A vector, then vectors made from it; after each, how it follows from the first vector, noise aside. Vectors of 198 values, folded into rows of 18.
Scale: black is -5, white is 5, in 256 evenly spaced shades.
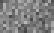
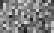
scaled up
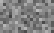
sign-scrambled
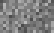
copied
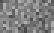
copied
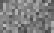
copied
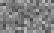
sign-scrambled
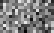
scaled up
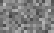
sign-scrambled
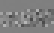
partly zeroed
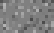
partly zeroed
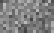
copied
